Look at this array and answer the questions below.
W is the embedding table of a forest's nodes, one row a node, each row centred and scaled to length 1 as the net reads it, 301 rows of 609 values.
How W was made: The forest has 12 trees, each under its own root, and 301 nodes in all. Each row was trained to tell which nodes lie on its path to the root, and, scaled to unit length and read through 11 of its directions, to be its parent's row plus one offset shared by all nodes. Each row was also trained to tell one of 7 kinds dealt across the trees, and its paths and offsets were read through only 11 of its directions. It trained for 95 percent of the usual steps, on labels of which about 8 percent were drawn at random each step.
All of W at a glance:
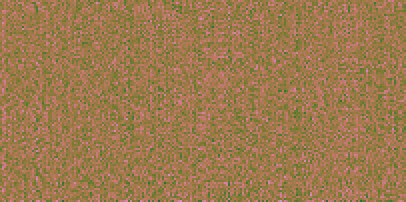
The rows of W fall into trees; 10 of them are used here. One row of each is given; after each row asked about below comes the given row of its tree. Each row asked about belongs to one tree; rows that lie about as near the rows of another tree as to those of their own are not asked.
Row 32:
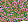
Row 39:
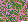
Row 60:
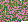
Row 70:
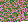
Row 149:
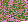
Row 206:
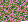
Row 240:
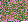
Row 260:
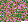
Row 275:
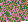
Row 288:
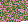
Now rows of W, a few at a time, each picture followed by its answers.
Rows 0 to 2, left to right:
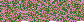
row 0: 39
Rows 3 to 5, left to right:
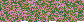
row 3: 206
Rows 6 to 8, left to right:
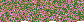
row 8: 275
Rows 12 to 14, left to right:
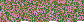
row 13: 39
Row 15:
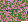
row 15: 240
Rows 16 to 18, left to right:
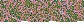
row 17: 288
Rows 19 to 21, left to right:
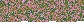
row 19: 288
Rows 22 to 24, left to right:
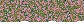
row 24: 288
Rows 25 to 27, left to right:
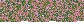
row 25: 39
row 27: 39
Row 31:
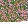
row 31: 39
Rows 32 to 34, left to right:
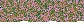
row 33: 32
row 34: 60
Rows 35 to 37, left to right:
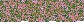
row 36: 60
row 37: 32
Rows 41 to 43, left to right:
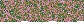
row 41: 288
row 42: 39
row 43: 60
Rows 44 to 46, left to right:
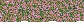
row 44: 260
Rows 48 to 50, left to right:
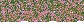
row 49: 240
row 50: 288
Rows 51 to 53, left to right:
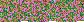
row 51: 60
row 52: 39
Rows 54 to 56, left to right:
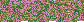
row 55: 39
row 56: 260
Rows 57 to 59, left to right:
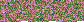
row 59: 60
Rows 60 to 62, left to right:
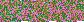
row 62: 60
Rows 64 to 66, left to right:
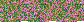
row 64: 60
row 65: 39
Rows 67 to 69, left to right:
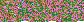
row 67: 260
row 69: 288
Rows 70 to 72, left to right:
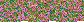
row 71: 275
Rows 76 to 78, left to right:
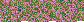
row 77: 275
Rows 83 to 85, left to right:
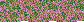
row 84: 60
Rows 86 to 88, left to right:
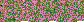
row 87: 275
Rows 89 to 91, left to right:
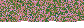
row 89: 39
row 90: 60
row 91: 275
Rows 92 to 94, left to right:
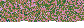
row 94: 288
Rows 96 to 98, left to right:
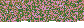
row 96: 260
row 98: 275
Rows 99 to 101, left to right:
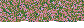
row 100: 60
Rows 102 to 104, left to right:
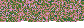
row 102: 39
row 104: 70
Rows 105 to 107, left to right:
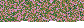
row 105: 70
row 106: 288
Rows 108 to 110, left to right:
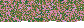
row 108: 288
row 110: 206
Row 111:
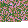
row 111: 39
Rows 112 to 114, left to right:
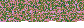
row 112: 60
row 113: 288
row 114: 39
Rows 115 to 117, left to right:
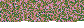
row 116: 260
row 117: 275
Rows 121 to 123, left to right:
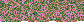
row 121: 288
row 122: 275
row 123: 206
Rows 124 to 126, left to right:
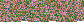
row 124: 275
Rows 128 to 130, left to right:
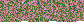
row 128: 288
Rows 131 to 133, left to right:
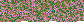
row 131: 39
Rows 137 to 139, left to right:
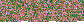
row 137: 39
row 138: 240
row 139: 260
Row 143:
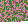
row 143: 275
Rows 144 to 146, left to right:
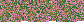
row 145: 70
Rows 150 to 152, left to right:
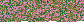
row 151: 70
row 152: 60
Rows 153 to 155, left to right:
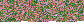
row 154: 39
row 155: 275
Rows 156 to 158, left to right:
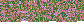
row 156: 39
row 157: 275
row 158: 275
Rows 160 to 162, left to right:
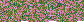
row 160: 60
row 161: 39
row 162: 39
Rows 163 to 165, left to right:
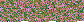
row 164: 32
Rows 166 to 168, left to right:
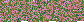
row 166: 60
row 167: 275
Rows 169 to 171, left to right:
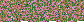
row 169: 60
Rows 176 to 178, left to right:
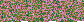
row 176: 60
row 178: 288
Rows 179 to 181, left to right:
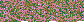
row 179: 288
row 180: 149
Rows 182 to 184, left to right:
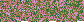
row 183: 275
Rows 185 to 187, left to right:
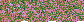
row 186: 70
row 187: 288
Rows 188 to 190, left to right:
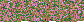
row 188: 275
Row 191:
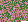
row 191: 60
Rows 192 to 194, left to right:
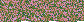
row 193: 60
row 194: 60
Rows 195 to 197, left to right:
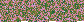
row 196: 275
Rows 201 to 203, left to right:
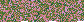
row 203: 39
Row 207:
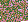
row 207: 288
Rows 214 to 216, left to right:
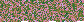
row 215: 206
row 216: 32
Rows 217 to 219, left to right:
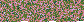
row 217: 39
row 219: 70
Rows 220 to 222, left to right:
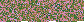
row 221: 39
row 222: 240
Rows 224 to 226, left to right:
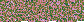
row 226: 275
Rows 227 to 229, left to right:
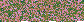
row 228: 60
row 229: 288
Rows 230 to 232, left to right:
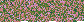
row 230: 206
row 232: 60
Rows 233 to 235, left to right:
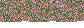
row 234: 288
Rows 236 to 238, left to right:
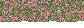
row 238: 288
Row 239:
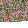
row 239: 240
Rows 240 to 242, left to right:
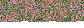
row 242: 288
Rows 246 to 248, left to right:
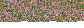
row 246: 240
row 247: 60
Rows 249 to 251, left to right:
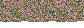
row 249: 288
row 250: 275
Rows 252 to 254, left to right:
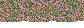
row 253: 288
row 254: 39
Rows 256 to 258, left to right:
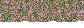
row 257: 275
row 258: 39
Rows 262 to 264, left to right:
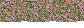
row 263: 288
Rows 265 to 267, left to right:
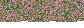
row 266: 288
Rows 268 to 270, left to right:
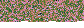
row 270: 275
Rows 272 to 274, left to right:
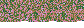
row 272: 206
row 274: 60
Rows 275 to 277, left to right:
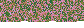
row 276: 240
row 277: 275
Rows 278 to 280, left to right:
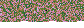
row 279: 39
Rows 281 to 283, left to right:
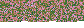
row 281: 149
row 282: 275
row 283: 60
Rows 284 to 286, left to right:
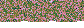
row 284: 32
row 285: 288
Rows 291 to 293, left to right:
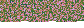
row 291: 60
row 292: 206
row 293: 275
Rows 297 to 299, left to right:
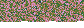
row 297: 260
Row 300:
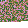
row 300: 275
